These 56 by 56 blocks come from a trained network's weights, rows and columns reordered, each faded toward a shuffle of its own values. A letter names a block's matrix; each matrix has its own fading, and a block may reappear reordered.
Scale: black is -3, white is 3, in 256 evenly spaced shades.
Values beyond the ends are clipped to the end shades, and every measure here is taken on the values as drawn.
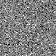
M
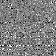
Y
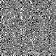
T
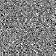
T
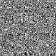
T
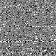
Y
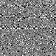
Y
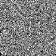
M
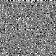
Y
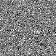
M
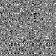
Y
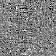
T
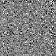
T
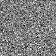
M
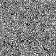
M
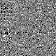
T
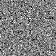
M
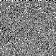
M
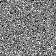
M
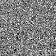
M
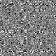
Y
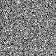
M
